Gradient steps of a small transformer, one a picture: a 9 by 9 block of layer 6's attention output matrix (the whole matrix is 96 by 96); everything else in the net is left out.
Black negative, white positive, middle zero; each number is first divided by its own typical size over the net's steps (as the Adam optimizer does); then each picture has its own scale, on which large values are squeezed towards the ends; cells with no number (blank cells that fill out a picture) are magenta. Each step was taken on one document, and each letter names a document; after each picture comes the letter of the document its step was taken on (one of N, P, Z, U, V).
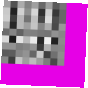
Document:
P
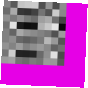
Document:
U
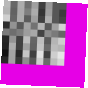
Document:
P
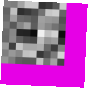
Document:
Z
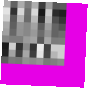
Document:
P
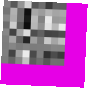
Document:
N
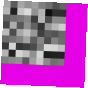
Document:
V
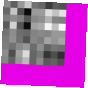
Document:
N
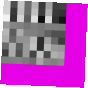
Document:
P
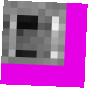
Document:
U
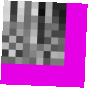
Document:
P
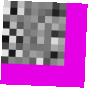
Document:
V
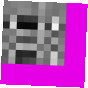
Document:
U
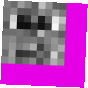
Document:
U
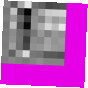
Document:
N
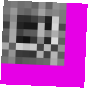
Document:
U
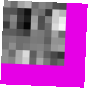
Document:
N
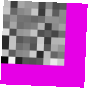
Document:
V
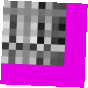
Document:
P
